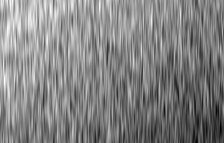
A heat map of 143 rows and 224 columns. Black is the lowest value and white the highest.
Slope: up to the top left. Grain: streaks running down. Average level on the scale: 50%. Ninth with the lowest average: bottom right.
